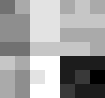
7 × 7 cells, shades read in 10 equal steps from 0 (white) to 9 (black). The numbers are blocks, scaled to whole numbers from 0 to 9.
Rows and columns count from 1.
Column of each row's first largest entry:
1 1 1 1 5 7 6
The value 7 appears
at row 6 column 6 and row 7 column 5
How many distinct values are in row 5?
4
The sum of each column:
26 27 6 5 33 32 36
